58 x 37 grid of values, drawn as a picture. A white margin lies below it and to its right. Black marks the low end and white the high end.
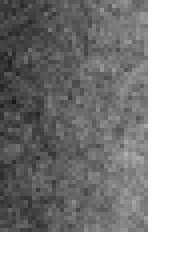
Stripes: none. Average level on the scale: 40%. Slope: up to the right. Odd rows or columns: none.
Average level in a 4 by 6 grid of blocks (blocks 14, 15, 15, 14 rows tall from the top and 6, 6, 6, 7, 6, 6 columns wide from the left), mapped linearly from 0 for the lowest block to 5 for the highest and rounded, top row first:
012244 / 012344 / 112345 / 112345
